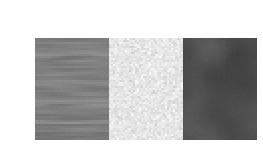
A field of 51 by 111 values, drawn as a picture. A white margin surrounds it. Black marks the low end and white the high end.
It is made of 1 by 3 panels. Panel 1,1: middling, streaked across, faint in contrast. Panel 1,2: very high, fine-grained, faint in contrast. Panel 1,3: low, smooth, faint in contrast.
